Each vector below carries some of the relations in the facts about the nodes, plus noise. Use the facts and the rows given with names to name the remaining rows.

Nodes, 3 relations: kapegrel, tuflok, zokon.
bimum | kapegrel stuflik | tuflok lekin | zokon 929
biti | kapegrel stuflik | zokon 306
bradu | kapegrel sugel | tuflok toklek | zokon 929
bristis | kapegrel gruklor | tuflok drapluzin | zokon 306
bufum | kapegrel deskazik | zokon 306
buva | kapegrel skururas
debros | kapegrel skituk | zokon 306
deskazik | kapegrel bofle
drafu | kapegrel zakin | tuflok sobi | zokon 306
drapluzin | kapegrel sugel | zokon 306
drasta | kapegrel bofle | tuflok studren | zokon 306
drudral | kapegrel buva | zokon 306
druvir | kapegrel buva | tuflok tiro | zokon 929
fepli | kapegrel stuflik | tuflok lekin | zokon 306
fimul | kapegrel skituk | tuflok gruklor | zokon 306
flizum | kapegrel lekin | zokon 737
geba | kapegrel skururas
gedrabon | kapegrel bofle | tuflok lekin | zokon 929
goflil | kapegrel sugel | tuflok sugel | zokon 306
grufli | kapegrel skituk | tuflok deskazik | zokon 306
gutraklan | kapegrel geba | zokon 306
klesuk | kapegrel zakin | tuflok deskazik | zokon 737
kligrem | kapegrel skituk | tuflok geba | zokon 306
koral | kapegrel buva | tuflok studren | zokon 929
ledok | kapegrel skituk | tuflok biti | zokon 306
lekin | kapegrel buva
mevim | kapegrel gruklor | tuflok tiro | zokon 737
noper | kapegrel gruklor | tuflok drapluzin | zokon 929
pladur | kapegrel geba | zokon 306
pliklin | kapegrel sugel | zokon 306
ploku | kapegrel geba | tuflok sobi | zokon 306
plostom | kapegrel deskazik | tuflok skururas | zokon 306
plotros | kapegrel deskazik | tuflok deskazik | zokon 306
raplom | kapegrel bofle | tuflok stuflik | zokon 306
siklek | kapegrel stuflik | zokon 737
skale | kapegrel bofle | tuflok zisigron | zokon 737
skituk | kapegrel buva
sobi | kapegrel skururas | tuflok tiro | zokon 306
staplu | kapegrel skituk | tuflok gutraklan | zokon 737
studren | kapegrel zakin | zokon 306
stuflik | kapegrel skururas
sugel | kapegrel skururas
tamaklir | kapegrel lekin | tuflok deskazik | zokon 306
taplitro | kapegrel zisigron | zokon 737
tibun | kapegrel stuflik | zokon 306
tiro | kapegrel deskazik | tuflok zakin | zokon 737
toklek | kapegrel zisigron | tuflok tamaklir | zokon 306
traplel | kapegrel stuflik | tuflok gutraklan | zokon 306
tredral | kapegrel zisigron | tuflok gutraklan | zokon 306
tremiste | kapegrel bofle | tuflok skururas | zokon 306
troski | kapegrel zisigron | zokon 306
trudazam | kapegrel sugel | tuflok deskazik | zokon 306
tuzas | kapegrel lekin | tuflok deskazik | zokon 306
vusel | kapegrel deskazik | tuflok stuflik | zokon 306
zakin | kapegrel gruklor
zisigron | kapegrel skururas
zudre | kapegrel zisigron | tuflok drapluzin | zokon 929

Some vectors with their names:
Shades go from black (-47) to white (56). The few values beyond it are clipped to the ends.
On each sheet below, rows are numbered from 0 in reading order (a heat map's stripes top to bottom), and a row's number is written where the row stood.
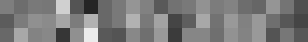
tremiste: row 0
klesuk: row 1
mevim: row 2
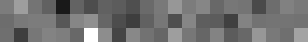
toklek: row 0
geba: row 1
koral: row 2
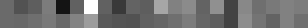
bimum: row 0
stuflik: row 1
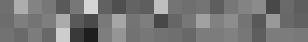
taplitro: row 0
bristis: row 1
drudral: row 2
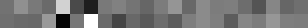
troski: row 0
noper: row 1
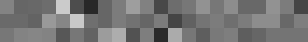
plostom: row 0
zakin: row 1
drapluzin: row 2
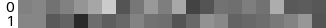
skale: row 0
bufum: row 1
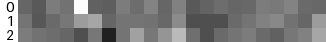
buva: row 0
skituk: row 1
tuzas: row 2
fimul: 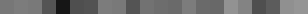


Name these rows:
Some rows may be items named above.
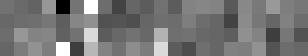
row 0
noper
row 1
stuflik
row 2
siklek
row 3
flizum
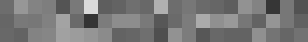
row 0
siklek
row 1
drafu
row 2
sugel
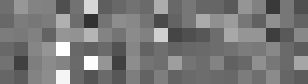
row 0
siklek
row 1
drafu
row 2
staplu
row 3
skururas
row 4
koral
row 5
skururas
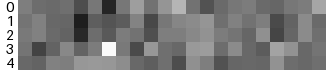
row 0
tuzas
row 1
fepli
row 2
traplel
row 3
gedrabon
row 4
sugel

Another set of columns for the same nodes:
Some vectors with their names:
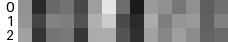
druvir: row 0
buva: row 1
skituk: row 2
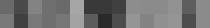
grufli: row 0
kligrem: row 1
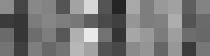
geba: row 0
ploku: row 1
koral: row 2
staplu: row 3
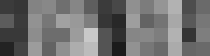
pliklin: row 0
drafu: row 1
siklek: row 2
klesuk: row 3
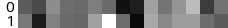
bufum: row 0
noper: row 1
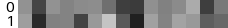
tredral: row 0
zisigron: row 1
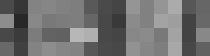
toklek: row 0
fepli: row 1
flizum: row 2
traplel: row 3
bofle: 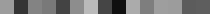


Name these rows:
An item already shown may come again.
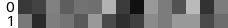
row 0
tiro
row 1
drudral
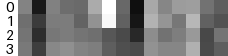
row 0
noper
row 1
gedrabon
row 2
sobi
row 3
traplel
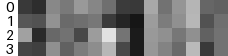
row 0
bristis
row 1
plotros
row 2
druvir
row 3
skale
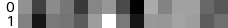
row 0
deskazik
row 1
zudre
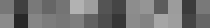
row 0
staplu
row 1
fepli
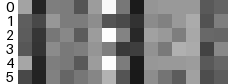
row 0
bimum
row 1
trudazam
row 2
bradu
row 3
drapluzin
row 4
bimum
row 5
mevim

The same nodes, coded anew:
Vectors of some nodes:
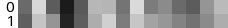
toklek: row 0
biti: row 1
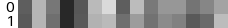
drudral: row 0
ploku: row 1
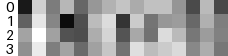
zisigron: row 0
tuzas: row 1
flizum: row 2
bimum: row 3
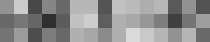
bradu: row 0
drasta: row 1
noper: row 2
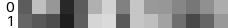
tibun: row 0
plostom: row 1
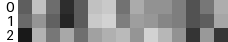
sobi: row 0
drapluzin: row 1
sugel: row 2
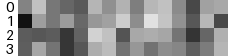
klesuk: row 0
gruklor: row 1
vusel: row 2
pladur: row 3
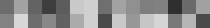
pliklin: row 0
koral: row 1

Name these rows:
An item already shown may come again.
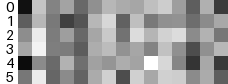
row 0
buva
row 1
drudral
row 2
bimum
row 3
taplitro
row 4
deskazik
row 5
druvir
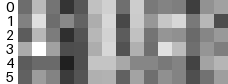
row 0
tredral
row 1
koral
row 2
drudral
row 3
flizum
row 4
studren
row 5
gutraklan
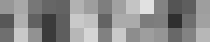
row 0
skale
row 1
trudazam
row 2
fepli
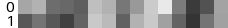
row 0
tiro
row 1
plotros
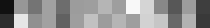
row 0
bofle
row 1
lekin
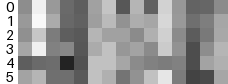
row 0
staplu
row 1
siklek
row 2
mevim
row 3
taplitro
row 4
studren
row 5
tiro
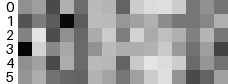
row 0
gedrabon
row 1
bristis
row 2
zudre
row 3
skituk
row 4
gedrabon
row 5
skale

